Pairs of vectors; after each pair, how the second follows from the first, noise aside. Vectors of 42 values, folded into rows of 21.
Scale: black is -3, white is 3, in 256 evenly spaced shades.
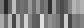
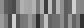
wrapped around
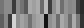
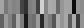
wrapped around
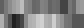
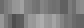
shrunk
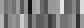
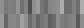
shrunk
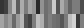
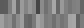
shrunk
